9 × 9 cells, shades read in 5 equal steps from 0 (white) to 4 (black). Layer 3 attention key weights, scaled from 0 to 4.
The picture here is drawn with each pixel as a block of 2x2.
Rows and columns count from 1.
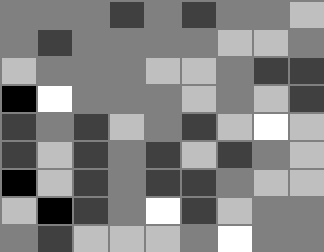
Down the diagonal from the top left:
2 3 2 2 2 1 2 2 2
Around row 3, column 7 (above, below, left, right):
1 2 1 3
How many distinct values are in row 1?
3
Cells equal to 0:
4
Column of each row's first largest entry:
4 2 8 1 1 1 1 2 2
